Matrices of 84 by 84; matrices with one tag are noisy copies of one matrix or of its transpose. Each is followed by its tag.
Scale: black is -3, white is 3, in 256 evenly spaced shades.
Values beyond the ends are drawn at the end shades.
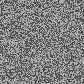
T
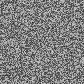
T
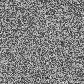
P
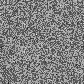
P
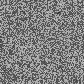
P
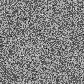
P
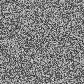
T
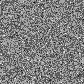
T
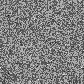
P
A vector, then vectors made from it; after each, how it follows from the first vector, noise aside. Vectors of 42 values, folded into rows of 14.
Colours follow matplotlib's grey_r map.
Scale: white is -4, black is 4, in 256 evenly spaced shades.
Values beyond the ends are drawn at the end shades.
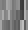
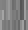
shrunk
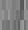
shrunk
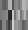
wrapped around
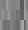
shrunk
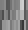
negated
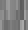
shrunk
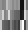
scaled up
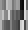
scaled up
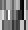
scaled up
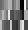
scaled up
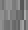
shrunk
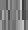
sign-scrambled
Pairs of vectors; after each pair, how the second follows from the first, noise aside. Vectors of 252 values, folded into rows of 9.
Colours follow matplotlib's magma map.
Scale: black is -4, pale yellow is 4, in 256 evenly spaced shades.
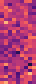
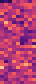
shuffled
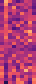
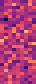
shuffled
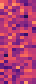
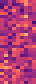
negated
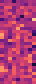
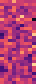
negated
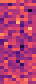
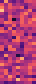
shuffled
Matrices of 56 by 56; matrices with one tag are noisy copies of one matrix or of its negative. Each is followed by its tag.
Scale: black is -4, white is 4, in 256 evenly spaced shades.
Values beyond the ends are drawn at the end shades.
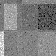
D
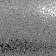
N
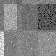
D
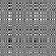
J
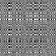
J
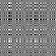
J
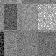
D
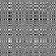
J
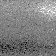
N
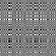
J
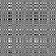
J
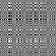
J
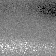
N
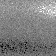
N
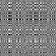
J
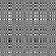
J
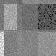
D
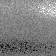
N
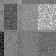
D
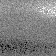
N
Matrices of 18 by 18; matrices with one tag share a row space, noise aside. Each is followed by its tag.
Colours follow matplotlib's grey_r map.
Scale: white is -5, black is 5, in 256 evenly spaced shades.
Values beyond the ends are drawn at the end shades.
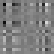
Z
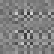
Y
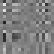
Z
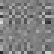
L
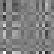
Z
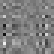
Z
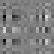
Z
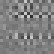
Y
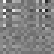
Z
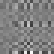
Y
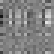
L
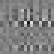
Y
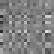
L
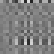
Y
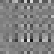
Y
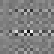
Y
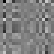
Z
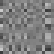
L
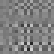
Y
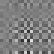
Y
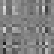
Z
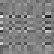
L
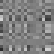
L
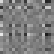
L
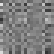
L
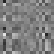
Z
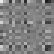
L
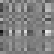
L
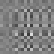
Y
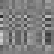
L
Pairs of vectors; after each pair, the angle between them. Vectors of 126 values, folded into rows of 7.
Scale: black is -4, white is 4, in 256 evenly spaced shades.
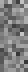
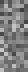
partly opposed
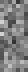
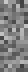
partly aligned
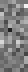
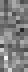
orthogonal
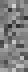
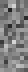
nearly parallel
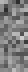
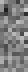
nearly parallel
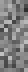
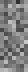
orthogonal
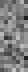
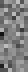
orthogonal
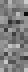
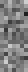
nearly parallel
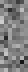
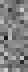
nearly parallel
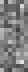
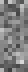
nearly parallel
